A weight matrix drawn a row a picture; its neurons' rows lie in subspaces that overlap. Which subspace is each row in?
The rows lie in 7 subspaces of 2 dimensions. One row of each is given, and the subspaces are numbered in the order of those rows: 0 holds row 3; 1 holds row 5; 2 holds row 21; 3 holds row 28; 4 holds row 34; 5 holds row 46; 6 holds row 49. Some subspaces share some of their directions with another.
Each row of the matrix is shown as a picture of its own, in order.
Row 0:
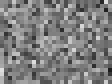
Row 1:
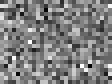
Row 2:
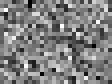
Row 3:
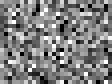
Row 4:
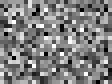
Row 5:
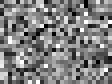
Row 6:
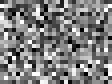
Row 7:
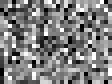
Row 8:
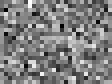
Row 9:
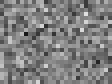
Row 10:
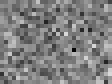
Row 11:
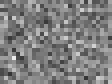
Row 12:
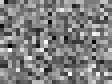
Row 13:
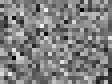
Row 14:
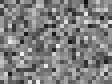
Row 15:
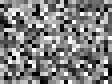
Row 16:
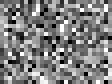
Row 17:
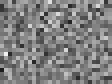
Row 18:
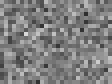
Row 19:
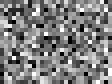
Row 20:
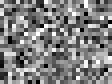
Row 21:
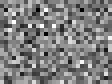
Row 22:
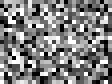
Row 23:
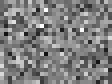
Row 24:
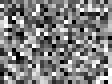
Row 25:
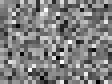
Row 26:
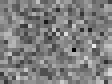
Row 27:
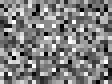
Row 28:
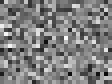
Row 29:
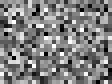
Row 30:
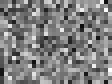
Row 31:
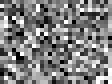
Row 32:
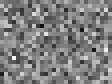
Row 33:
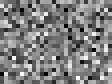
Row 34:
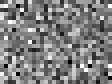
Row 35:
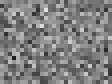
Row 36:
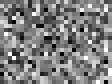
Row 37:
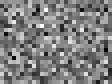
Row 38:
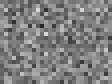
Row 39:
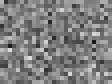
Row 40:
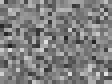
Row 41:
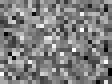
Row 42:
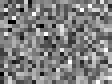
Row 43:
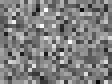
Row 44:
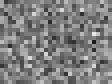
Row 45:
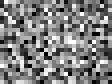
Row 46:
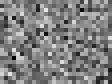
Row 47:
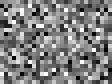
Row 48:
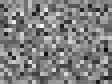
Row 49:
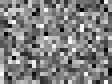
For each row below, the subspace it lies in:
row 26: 2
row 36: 2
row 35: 4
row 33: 0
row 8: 5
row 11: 5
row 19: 6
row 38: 2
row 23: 1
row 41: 2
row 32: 0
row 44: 3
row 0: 6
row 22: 3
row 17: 6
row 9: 1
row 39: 3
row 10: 2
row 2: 5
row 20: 1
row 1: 4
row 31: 5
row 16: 0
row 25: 0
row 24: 5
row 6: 4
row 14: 1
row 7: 6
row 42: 4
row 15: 4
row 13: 5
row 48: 6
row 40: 3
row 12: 3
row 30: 6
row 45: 3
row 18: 1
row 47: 0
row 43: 0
